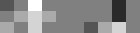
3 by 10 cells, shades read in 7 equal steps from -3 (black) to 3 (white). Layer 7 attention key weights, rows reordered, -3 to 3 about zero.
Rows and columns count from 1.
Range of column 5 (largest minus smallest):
0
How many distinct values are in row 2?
4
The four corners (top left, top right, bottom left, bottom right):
-1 0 1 0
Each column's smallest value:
-1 0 2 0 0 0 -1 0 -2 0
